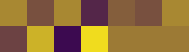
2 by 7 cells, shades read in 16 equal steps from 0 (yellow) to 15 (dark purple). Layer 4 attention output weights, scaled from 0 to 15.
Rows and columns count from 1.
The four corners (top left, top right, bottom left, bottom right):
6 6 11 7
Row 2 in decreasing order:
15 11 7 7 7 3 0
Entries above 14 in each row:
0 1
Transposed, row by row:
6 11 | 10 3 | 6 15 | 13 0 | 9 7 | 10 7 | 6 7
